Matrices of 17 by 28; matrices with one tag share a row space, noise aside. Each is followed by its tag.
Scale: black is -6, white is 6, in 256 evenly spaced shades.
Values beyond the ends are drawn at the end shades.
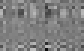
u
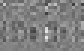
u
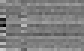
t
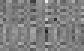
u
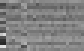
t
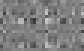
u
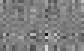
u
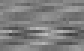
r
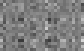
u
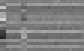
t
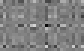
u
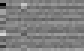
t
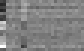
t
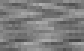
r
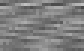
r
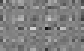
u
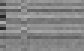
t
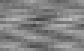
r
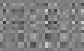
u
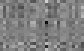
u
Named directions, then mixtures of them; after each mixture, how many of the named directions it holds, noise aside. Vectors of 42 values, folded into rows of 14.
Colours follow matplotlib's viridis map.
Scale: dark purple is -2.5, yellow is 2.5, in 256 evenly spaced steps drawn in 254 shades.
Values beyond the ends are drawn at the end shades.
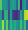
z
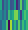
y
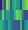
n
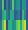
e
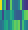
one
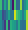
two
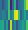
two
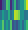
two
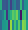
two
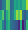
two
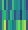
one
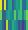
two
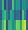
one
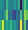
two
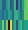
three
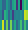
three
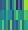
three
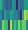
three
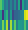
two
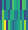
two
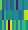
two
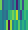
one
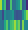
one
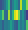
three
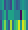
two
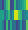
three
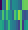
one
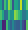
two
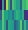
two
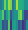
three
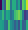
one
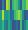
one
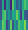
three
